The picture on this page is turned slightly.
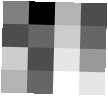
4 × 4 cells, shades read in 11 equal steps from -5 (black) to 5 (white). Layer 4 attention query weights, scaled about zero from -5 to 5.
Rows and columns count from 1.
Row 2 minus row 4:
-4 0 -2 -5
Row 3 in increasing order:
-2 1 3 4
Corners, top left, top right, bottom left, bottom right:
0 -2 2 4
